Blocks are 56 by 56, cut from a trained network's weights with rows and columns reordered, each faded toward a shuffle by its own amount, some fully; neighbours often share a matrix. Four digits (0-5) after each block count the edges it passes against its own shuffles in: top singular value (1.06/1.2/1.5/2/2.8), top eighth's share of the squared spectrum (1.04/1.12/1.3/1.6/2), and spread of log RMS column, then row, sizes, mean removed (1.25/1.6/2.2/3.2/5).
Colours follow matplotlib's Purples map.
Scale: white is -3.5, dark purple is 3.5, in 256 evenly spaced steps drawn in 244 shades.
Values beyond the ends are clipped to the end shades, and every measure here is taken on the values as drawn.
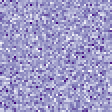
2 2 1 1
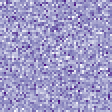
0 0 0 0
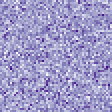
2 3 1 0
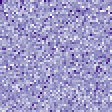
0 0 0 0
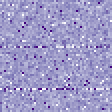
3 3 0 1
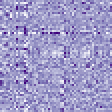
3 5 2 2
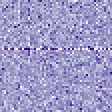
3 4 1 2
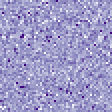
2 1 0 1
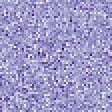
0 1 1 0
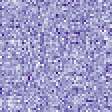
3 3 2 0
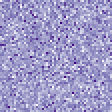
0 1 0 0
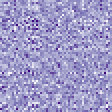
4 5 2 2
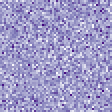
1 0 0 0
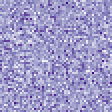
2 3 1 1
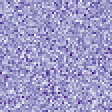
2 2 0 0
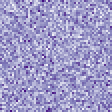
0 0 0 0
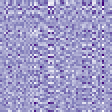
5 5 4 3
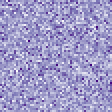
1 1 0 0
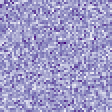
2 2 1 0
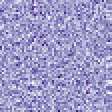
3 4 1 0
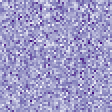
3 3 2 1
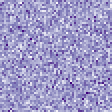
0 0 0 0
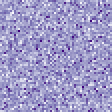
0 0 0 0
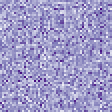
3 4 2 1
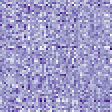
3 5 3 3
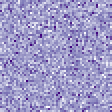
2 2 0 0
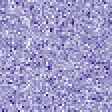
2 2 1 0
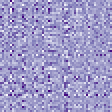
4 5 3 3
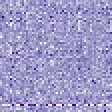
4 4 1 2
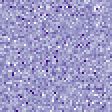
2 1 0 1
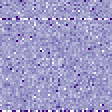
4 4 0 2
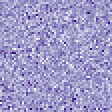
1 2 0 0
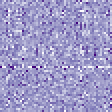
3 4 2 2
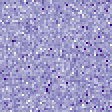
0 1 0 0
